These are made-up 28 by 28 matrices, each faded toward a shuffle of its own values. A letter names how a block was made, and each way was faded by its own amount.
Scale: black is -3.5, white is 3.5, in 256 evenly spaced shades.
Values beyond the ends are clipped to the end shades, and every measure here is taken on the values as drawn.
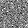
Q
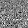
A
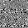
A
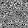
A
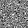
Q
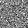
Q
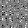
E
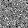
Q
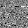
A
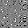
E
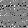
E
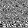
A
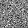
Q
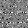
A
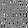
E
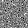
Q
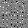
E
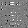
E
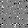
E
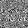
A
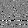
A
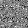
A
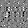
E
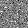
Q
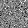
Q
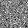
Q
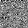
A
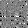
E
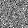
Q
